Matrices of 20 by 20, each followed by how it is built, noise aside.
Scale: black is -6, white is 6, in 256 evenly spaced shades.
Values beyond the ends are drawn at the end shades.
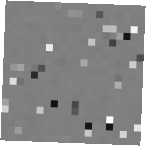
sparse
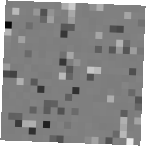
sparse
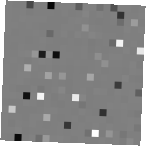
sparse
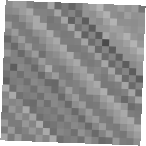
Toeplitz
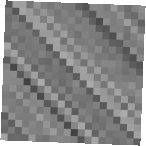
Toeplitz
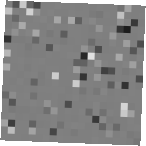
sparse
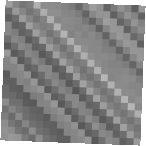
Toeplitz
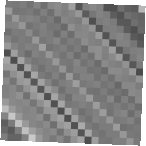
Toeplitz
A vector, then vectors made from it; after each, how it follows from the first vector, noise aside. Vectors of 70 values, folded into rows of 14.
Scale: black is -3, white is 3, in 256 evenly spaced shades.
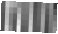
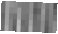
shrunk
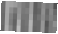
shrunk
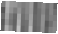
shrunk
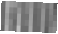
shrunk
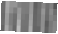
shrunk
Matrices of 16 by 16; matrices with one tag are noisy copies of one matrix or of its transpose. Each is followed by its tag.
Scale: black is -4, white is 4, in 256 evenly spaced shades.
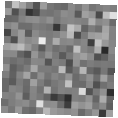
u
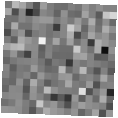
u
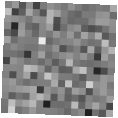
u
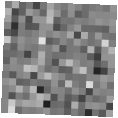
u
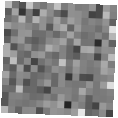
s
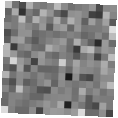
s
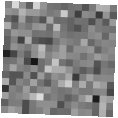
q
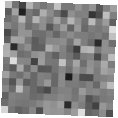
s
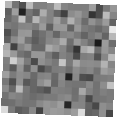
s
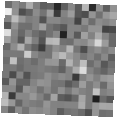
q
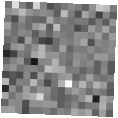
q
